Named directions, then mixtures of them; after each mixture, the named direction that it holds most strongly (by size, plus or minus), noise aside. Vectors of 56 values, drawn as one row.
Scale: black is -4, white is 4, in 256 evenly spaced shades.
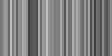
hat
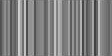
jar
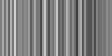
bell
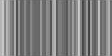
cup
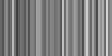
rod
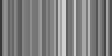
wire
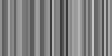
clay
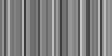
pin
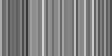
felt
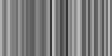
clay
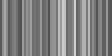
wire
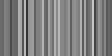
jar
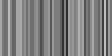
clay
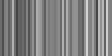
rod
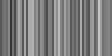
jar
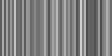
bell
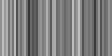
cup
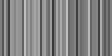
pin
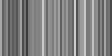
felt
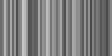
hat
